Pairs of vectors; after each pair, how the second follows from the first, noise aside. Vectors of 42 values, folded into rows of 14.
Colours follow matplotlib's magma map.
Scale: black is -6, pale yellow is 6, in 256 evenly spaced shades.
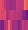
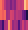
scaled up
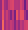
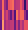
scaled up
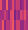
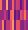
scaled up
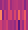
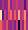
scaled up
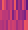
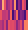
scaled up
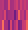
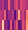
scaled up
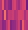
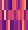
scaled up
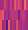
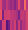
sign-scrambled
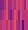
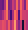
scaled up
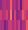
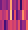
scaled up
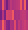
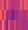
sign-scrambled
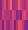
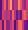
scaled up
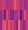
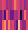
scaled up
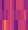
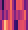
scaled up
